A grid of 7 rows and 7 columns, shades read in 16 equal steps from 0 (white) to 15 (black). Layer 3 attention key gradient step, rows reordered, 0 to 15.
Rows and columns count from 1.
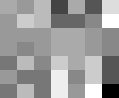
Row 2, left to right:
6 3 4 9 9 7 0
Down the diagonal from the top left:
5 3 6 5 5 3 15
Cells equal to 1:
2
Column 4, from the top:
11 9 5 5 3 1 1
